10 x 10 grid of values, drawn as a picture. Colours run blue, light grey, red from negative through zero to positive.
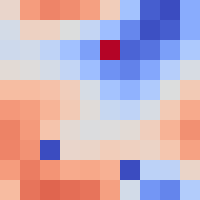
Lone odd cells: 3, 1 higher and 2 lower than their neighbours. Calmest part: middle left. Ninth with the lowest average: top right. Roughest part: top middle.
